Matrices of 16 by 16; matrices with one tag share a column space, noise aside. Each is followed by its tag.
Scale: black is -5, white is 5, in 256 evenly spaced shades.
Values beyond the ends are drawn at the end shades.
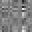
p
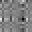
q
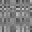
p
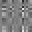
p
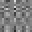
p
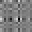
q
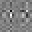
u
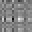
q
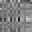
q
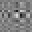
u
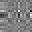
u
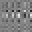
u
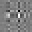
u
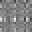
q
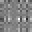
q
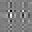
u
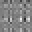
q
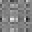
q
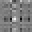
q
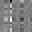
q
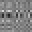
u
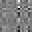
p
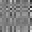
p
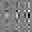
u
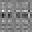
u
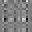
q
